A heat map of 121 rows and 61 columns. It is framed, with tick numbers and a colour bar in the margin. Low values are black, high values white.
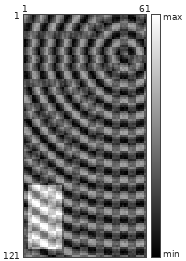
The halves do not mirror each other. Concentric rings centre on the top right. The ninth with the highest average is the bottom left. An odd patch, higher than its surroundings, sits in the bottom left.
